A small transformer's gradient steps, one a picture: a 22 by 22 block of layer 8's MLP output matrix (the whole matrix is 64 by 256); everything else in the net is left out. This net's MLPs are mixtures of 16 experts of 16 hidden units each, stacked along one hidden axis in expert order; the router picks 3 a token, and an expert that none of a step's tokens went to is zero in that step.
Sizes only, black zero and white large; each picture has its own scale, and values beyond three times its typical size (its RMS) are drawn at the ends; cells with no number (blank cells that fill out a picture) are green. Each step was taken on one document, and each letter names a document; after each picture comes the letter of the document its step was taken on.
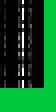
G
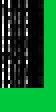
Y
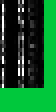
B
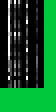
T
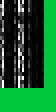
B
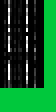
Y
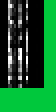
T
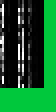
B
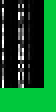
B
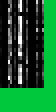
T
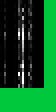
G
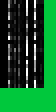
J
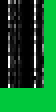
J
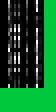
Y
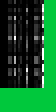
J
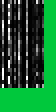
T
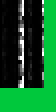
B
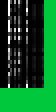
T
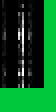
G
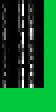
G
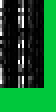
B
